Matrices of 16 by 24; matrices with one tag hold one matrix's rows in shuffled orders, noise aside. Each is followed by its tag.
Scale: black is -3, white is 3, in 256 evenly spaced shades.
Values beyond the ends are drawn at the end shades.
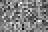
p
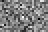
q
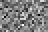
q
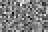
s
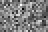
p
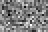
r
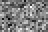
r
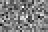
q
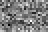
r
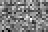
r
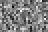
s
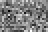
r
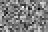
q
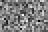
q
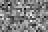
r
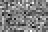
r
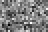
r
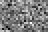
r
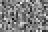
s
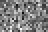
p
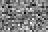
r
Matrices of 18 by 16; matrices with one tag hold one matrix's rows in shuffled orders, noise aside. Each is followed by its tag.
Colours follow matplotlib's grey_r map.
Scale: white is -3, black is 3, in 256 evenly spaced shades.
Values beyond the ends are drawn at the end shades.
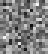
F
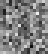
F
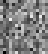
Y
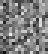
Y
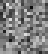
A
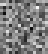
F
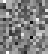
F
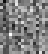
Y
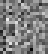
A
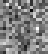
F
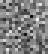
F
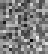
F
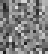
Y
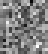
F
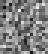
F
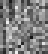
A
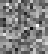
F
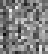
Y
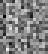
A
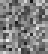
F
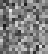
Y
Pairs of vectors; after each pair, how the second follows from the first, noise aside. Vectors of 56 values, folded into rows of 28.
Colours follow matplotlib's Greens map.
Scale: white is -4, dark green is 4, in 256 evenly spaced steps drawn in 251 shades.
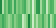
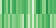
sign-scrambled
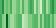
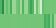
partly zeroed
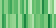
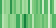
sign-scrambled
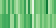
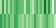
shuffled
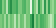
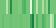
partly zeroed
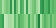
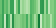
sign-scrambled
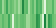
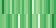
shuffled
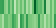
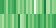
sign-scrambled
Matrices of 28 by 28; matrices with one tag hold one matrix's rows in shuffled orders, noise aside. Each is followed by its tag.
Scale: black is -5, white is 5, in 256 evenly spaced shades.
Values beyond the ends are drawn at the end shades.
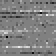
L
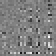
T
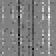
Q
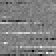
L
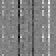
Q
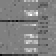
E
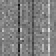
Q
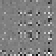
T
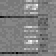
E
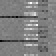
E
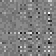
T
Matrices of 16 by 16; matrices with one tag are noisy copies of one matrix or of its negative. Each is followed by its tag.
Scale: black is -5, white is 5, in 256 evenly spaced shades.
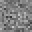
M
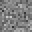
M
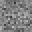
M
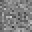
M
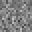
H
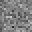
M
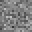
M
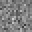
H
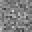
M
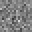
H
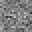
M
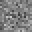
M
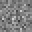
H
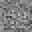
M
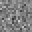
H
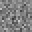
H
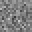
H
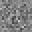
H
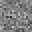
M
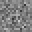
H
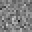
H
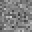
M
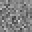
H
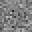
M
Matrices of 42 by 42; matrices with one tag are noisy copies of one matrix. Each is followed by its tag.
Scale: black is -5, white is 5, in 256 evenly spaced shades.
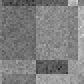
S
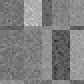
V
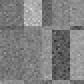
V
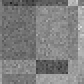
S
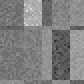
V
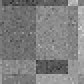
S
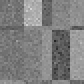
V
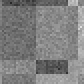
S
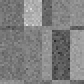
V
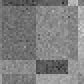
S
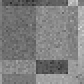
S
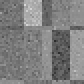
V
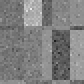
V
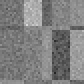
V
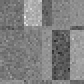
V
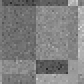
S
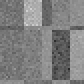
V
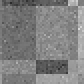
S
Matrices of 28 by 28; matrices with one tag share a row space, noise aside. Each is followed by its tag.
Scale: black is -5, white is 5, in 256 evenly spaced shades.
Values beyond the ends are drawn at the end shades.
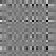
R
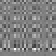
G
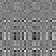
G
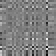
R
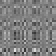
G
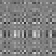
G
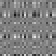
G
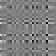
R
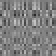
G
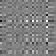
R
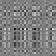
G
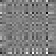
R
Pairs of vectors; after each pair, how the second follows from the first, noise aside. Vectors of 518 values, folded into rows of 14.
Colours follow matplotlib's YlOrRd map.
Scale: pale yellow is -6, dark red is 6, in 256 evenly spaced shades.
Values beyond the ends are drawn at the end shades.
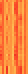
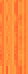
shrunk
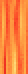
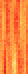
copied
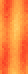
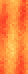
reversed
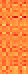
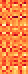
scaled up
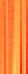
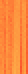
shrunk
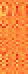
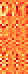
scaled up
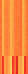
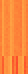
shrunk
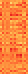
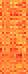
copied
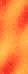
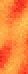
reversed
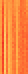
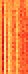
scaled up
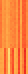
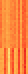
copied
